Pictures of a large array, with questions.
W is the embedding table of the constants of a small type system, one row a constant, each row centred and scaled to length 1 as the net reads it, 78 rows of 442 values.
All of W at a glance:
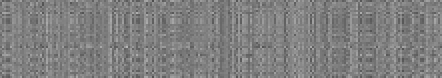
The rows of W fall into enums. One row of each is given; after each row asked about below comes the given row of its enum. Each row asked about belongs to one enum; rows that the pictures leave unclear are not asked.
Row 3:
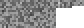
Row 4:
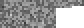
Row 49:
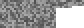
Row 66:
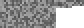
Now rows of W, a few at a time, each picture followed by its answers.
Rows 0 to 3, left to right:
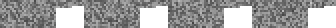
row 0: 49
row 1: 49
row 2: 4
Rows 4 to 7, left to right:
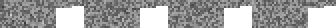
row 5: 3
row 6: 3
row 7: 66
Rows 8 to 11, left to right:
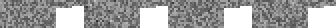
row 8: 66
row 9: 4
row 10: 3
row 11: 49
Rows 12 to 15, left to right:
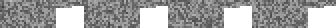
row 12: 4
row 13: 4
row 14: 49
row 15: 66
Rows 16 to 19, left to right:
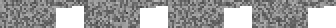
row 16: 66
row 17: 4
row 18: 66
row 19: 49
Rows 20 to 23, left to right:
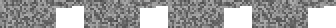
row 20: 66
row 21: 49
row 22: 66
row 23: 49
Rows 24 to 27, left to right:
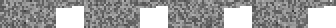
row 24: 4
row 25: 66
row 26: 49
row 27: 4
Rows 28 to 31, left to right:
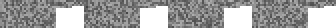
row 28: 66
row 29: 4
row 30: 49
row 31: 66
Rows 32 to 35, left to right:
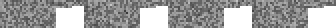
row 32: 66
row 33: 4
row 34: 3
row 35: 4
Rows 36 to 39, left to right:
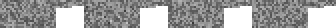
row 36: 49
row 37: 4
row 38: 4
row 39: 66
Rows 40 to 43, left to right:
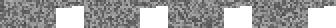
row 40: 4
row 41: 66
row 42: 49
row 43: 3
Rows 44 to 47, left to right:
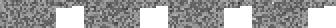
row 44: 66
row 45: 3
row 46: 3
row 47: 3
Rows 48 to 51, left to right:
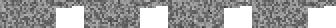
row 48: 66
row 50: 4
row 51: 66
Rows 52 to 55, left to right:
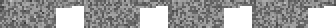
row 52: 4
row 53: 66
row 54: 4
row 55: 4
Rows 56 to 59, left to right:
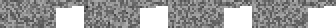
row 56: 49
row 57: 4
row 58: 66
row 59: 66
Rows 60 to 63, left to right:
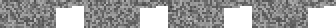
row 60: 49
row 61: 66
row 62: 4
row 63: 49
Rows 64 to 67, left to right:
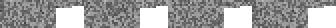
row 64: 4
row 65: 3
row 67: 4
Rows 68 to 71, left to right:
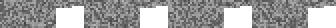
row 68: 4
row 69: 49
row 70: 66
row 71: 49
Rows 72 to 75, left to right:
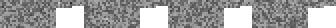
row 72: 3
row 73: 4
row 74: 3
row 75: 49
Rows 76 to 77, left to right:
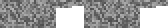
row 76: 49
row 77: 49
